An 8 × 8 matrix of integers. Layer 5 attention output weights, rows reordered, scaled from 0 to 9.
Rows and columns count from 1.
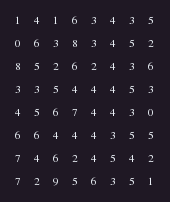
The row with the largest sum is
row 8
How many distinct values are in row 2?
7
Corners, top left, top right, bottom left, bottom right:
1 5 7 1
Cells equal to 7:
3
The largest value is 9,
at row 8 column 3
